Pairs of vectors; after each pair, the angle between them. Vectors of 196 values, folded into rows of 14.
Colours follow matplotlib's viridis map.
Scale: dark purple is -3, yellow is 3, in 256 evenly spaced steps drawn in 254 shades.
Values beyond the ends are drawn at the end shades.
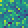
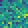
nearly opposite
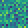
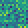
nearly parallel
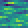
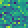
partly opposed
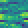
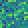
orthogonal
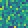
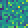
nearly opposite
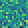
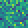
partly aligned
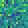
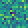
orthogonal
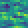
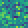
partly aligned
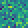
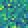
nearly opposite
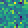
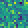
nearly parallel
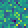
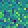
nearly parallel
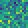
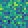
nearly opposite
